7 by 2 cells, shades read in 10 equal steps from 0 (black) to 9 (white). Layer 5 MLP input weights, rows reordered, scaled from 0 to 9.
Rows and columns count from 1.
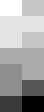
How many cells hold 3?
1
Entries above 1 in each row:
2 2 2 2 2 2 1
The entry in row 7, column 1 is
2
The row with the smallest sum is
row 7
